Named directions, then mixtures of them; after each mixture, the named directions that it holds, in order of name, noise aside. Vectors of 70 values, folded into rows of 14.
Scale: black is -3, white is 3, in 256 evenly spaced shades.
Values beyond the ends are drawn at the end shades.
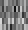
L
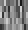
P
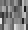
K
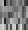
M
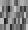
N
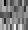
K, M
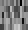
K, P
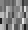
K, M, N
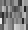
K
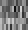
L, M, P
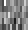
M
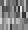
L, P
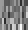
M, P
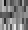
K, M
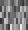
N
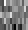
K, M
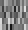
L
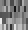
K, L, M
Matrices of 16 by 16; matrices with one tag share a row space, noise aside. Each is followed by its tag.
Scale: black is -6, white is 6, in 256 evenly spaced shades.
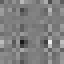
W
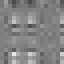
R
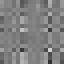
W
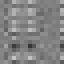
R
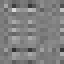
R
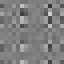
W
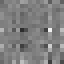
W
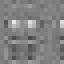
R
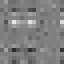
R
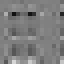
R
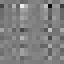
W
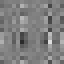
W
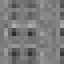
R
